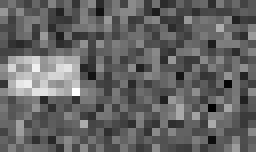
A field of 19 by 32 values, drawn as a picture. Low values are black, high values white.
Odd patch: higher, in the middle left. Ninth with the highest average: middle left. Stripes: none. Average level on the scale: 40%.
